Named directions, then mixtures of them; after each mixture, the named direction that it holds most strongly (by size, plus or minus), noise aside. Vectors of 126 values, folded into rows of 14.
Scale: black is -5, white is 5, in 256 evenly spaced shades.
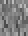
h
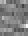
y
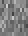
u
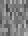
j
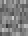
y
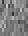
u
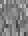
h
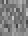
j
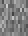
u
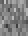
h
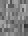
u
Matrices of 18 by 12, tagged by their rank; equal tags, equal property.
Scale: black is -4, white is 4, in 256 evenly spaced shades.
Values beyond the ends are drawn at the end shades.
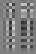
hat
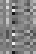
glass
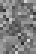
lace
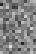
lace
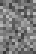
lace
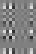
hat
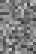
lace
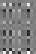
hat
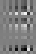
hat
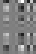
hat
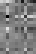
glass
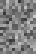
lace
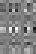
glass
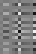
hat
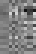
glass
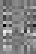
glass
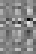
glass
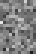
lace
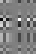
hat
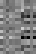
glass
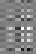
hat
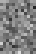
lace
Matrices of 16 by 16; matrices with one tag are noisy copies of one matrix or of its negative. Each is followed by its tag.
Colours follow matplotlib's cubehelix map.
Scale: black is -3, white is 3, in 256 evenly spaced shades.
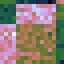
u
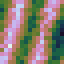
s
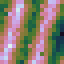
s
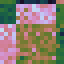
u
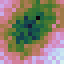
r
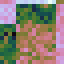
u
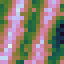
s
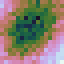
r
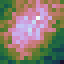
r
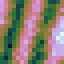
s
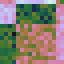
u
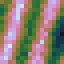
s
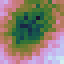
r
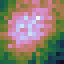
r
